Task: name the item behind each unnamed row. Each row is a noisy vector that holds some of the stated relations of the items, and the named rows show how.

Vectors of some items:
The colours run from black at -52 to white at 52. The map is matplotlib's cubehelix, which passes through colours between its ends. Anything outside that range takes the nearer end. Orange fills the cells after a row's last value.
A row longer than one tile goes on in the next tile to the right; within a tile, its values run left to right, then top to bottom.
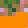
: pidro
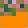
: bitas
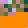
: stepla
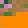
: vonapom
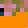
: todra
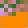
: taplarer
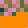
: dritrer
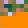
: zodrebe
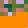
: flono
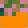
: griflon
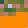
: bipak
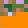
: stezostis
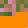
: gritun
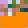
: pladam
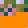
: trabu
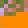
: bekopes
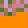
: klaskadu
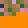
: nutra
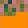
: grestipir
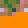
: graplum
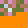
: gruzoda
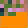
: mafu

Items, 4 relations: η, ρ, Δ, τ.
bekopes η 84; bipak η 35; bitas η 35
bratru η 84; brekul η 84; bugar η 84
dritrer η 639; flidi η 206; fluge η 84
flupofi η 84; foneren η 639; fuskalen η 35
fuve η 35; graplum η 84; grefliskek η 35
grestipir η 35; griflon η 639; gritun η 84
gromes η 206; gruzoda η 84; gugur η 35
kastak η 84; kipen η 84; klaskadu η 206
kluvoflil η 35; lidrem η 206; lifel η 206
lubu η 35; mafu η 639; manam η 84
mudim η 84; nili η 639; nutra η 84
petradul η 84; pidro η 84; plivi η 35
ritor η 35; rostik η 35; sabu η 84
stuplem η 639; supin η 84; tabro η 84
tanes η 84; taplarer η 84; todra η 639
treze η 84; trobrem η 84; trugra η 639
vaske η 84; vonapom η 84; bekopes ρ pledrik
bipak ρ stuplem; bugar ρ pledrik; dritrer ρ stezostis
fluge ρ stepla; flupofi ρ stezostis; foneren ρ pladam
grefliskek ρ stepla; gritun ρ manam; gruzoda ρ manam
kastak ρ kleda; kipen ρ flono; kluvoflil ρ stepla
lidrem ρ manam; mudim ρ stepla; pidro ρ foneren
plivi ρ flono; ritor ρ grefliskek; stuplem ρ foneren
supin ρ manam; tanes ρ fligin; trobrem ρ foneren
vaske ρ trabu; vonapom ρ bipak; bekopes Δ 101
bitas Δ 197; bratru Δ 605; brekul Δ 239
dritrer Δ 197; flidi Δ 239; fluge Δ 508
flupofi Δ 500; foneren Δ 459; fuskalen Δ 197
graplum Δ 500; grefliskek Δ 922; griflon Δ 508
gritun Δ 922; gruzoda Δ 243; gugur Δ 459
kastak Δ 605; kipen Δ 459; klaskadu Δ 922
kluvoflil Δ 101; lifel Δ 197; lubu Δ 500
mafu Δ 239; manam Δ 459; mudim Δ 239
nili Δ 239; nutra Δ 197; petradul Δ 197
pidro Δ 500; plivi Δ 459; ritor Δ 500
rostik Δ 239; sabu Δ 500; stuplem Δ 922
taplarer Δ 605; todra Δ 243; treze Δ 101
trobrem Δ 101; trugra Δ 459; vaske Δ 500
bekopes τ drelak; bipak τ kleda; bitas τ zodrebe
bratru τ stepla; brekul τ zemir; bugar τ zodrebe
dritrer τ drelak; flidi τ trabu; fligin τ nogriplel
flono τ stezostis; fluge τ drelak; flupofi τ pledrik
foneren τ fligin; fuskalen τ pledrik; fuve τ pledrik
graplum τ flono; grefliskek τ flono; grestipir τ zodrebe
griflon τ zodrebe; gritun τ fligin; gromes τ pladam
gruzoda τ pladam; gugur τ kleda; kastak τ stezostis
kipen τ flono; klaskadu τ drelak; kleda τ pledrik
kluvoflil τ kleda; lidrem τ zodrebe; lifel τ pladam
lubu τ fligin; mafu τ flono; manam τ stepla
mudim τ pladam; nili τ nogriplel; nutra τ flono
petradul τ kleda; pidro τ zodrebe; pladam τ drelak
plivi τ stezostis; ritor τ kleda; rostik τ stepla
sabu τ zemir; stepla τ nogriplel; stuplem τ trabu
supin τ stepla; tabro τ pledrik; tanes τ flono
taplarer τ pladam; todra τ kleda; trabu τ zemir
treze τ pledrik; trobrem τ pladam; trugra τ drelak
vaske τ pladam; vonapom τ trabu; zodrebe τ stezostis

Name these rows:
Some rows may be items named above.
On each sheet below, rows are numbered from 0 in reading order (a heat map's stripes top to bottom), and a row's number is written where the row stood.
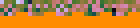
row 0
trabu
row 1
kluvoflil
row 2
taplarer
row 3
rostik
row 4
todra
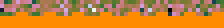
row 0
stuplem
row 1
vonapom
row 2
fluge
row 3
mudim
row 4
tabro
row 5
trugra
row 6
todra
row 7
bratru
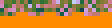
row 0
foneren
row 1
ritor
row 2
trabu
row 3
vaske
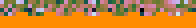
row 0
trabu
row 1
nili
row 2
treze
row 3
kleda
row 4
grefliskek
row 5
todra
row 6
drelak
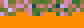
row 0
gromes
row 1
lubu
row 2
petradul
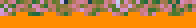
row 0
taplarer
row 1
brekul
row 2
lidrem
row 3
sabu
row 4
lifel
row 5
flupofi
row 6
grefliskek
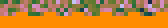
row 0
flupofi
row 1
brekul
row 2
zemir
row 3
kastak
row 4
fuskalen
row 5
flidi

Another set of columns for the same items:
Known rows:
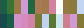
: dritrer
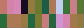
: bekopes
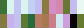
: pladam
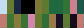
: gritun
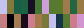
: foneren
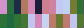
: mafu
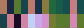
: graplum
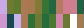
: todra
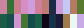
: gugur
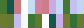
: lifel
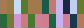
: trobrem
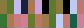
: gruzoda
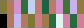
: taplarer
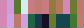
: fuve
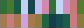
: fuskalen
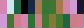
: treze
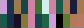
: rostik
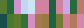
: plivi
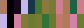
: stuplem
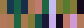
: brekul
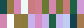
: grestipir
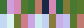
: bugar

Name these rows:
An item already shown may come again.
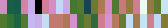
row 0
mafu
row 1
dritrer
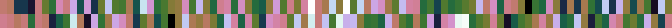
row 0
petradul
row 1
grefliskek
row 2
taplarer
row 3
dritrer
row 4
pledrik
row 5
nutra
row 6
bratru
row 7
vaske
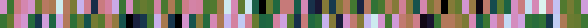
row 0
klaskadu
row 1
ritor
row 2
trugra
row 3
sabu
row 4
kastak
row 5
bratru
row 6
zemir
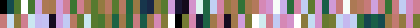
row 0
bitas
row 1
vonapom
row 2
flidi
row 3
lidrem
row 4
kleda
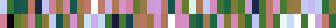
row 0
nili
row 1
kleda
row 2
trabu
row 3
griflon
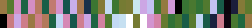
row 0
taplarer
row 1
griflon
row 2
lubu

